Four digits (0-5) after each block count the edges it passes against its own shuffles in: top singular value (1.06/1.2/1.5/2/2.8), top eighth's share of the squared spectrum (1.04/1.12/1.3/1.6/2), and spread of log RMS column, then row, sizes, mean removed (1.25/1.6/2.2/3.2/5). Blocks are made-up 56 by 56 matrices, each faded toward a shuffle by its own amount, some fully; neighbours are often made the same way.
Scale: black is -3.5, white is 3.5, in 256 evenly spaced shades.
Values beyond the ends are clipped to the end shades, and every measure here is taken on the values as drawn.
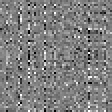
4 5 3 2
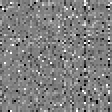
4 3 2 1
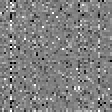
4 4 2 1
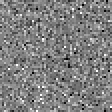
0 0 0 0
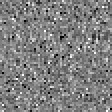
3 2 0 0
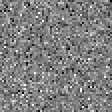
2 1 0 0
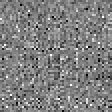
4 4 2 2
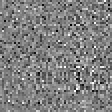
4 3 2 2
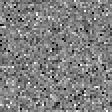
1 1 0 0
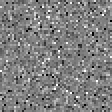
0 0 0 0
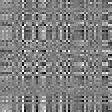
5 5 4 4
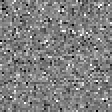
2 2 0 0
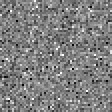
1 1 0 0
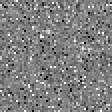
1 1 0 0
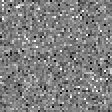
0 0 0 0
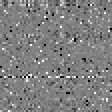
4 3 0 1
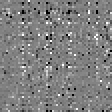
4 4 2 2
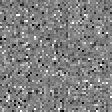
2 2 1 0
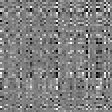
5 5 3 3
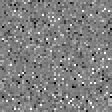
0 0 0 0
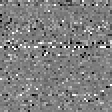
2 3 0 2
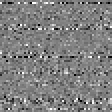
2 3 0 3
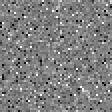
0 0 0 0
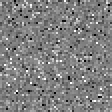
0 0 0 0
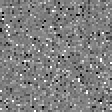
0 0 0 0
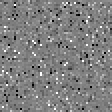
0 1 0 0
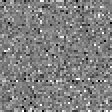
1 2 0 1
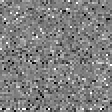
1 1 0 2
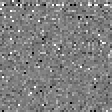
3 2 0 1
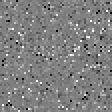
2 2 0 0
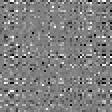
5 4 3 3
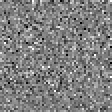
0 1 0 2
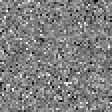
1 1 0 0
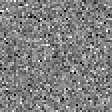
3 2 0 0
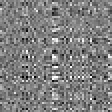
4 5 3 3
